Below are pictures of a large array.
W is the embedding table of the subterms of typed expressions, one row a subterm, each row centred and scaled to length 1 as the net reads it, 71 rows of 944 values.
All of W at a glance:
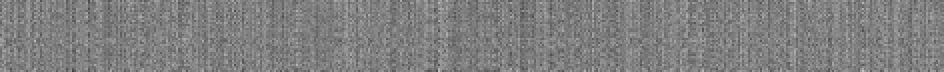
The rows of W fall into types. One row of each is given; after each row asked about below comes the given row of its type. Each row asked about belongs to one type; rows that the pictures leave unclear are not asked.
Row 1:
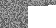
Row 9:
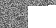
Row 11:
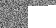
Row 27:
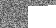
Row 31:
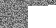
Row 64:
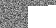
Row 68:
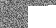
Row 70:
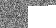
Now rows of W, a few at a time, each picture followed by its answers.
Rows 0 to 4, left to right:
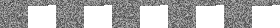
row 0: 1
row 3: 9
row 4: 1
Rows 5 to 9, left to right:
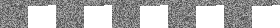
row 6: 1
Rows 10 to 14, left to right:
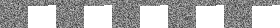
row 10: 64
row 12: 68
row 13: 9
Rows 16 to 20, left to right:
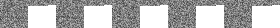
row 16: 27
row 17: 31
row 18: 9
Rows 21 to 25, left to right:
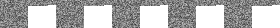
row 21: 27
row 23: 11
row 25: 9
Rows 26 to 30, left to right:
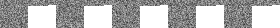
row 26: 1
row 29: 11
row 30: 11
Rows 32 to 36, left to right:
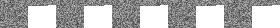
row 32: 27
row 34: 1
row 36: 27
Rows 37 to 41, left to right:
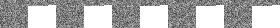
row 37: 31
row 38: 70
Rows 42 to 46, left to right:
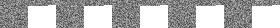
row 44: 68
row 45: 68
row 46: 1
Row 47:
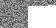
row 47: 31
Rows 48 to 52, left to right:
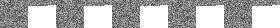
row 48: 27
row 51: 27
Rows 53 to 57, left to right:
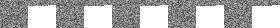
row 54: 11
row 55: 68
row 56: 27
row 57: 64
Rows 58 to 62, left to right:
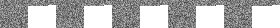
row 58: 1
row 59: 70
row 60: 9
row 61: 70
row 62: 9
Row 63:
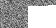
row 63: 68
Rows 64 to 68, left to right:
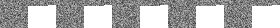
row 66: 9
